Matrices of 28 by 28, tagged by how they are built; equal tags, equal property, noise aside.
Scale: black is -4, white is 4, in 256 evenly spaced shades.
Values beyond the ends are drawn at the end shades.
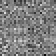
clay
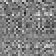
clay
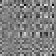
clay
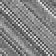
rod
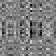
clay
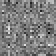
clay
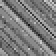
rod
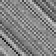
rod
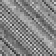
rod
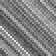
rod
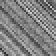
rod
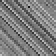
rod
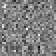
clay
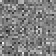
clay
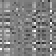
clay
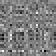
clay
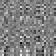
clay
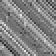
rod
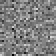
clay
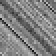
rod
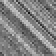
rod
